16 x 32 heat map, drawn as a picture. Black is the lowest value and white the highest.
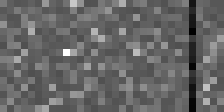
Mirror symmetry: none. Slope: none. Histogram: heavy tails on both sides. Odd lines: column 28.
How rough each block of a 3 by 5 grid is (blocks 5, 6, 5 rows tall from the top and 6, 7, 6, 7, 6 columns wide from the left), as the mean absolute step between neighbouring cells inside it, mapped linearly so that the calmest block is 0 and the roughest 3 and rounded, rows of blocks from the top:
1 1 1 0 1 | 1 1 1 1 2 | 1 1 0 0 3
